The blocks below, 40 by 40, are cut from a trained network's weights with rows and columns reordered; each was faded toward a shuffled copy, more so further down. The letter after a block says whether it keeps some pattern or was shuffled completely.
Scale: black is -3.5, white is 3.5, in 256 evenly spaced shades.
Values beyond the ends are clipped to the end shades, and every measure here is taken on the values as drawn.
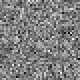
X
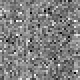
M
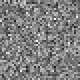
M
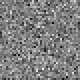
X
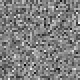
X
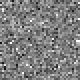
X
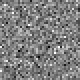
X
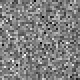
X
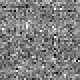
M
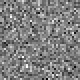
X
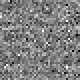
M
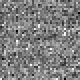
M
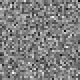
X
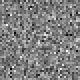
X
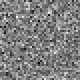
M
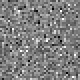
X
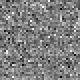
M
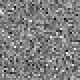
X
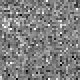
M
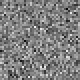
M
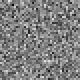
X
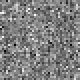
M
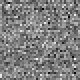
M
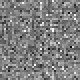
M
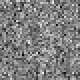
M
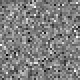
X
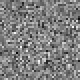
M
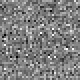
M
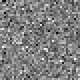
X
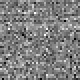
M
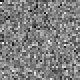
X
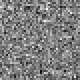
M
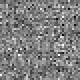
M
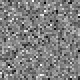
X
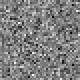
X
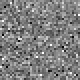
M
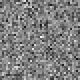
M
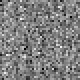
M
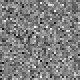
X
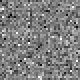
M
